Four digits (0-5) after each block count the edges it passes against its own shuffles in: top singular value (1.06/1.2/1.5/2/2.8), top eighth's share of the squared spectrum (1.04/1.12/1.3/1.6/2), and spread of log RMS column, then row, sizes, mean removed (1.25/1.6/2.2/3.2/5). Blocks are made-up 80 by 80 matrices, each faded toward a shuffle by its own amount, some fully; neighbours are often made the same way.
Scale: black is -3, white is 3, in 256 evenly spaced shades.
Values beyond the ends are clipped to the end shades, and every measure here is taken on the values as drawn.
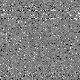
3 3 1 2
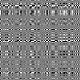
5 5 4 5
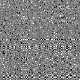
4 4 2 3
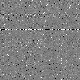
4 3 0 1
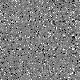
3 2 1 1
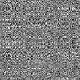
4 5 3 3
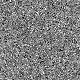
1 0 0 0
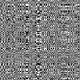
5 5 4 4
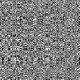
4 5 3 3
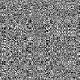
4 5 3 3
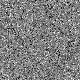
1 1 0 0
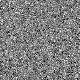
2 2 0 0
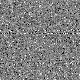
2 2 0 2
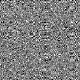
4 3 2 2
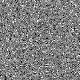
3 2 1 1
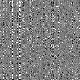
4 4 3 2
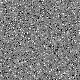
0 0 0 0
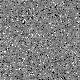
1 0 0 0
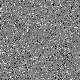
1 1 0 0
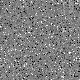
2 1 0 0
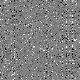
4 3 2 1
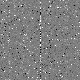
3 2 1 0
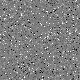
2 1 0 0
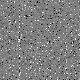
3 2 1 0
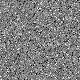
0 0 0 0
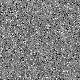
0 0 0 0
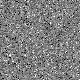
0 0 0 0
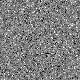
0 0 0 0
